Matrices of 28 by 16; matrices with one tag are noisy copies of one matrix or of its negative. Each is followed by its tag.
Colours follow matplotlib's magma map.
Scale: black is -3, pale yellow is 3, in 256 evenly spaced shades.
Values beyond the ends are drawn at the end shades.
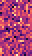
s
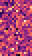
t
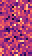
s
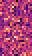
s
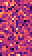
t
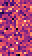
t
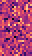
s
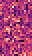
s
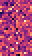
t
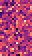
t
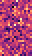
s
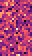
t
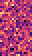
t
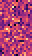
s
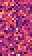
t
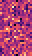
s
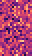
s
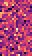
t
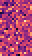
t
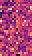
t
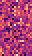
s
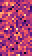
t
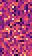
s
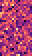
t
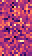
s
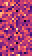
t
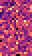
t
